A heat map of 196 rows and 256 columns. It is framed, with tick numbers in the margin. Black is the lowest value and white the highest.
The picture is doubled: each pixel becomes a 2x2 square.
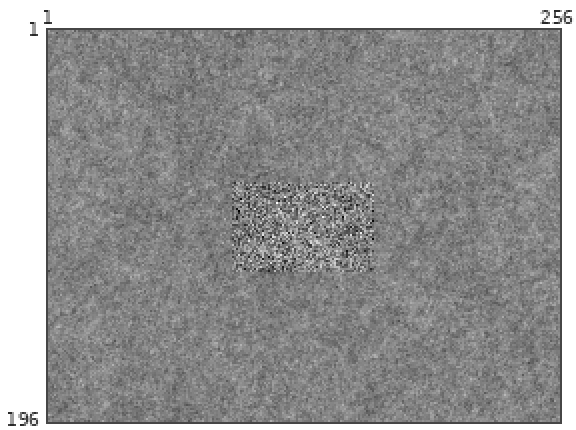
No seam splits the table. An odd patch, rougher than its surroundings, sits in the centre. A few values lie far out on both sides of the bulk. The halves do not mirror each other. No overall slope runs across the table. The centre is the roughest part.
